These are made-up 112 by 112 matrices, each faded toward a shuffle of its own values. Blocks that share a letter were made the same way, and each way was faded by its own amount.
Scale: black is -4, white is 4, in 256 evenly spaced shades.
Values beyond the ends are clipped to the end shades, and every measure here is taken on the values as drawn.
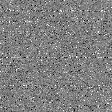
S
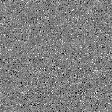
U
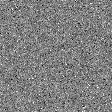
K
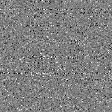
U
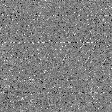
S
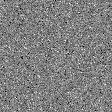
K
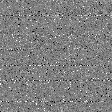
S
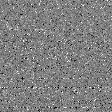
S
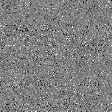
U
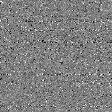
U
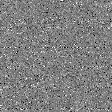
S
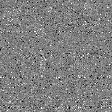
U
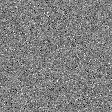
K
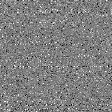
U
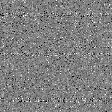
U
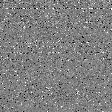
S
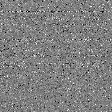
S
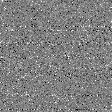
S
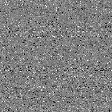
U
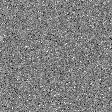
K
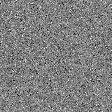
K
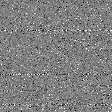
S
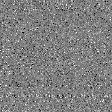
U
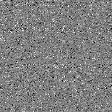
U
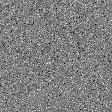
K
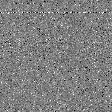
S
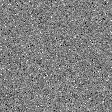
K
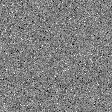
K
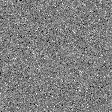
K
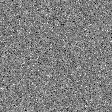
K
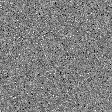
K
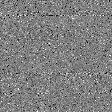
S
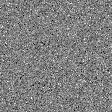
K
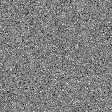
K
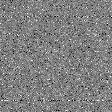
S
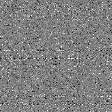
U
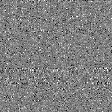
U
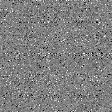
U
